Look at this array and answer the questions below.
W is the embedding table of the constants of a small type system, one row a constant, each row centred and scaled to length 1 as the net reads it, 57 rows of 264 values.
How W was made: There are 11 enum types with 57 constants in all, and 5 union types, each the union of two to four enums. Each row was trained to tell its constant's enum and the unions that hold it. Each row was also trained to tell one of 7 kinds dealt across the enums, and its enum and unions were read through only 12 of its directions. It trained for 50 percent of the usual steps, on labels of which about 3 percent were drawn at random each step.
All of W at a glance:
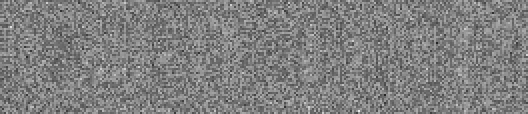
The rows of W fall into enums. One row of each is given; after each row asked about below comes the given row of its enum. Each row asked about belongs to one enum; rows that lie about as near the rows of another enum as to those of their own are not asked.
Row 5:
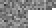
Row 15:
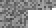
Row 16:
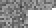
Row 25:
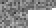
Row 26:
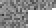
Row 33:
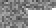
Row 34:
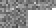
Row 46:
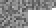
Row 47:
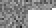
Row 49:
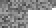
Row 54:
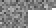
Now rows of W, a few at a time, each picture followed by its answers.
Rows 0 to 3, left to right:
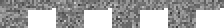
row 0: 54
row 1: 34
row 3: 49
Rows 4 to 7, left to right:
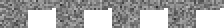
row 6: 49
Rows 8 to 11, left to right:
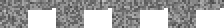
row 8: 47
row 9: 46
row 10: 46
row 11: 47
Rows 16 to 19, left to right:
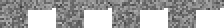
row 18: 33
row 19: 15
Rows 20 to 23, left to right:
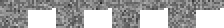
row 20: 54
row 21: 33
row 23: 15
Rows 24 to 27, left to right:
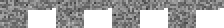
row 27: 33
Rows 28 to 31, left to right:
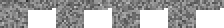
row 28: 54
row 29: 16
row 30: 16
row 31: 16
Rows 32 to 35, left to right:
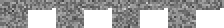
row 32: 15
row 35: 54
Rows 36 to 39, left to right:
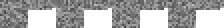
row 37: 54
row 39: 15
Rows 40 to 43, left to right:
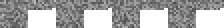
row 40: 16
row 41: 47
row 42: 47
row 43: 15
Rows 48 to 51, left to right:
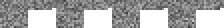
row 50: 46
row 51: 5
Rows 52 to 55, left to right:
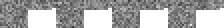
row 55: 16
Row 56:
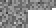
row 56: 47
